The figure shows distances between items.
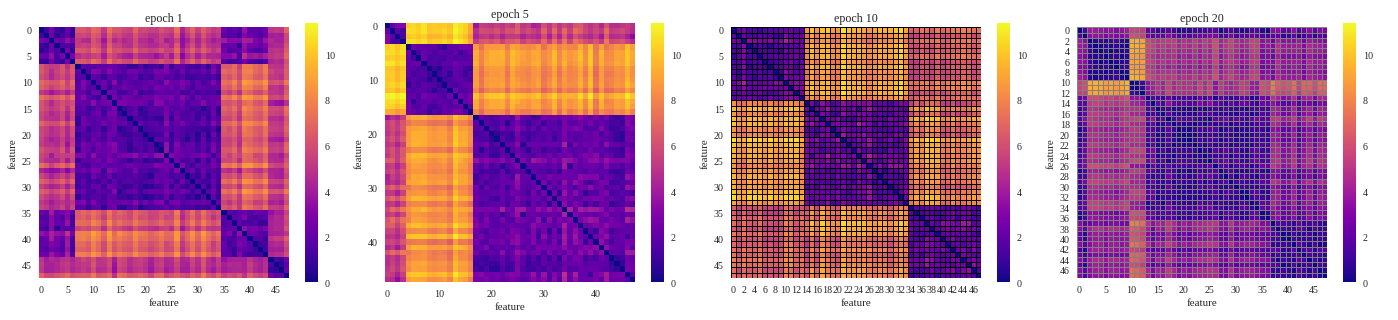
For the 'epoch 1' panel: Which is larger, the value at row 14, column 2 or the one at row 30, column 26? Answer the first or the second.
the first
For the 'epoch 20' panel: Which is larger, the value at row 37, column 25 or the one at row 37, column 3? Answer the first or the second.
the first
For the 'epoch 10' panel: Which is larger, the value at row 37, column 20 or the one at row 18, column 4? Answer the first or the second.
the second
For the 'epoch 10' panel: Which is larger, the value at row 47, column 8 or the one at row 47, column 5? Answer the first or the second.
the second
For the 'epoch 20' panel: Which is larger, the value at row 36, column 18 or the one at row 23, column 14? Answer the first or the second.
the second
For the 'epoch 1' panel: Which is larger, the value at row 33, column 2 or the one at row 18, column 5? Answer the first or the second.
the second
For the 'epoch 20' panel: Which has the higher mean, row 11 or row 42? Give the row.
11
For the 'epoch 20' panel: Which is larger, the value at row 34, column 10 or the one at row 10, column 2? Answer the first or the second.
the second
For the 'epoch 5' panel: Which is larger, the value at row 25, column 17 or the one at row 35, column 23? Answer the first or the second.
the first
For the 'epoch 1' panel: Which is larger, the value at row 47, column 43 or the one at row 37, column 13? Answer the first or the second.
the second
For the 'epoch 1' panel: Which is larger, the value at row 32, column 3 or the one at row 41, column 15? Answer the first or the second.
the second
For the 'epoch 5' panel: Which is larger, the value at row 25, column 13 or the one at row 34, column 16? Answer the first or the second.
the first
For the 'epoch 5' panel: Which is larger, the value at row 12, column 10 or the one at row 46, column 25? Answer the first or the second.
the second
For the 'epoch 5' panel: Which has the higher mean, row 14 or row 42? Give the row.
14
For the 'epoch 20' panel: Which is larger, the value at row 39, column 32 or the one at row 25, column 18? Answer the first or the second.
the first
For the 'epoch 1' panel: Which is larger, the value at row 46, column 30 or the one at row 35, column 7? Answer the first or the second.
the second
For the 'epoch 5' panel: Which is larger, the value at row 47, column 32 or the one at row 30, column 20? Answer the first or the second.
the first
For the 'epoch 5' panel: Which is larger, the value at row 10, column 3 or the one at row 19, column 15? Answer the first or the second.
the first
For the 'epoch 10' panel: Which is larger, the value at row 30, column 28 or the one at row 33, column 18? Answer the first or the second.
the second
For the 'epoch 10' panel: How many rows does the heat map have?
48
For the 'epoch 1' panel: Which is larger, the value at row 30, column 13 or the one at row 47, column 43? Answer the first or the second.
the second
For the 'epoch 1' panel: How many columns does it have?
48
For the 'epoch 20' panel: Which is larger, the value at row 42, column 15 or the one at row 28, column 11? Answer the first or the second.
the second
